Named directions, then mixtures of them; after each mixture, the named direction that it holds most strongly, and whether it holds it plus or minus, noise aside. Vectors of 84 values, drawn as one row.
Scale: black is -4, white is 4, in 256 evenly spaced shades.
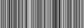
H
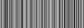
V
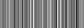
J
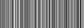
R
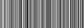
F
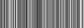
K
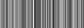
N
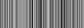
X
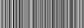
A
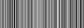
K, minus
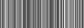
V, minus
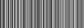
A, minus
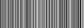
R, plus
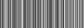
V, minus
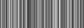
H, minus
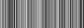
K, minus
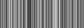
H, minus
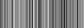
X, plus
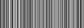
A, minus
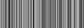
J, minus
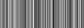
N, plus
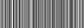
A, plus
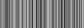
X, plus
